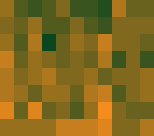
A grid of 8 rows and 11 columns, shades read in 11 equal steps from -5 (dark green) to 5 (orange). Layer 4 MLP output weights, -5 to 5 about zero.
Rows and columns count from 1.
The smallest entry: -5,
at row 3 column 4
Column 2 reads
-2 -1 -2 -1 0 1 -1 1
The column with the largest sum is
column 1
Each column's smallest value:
0 -2 -3 -5 -2 -3 -3 -4 -3 -1 -3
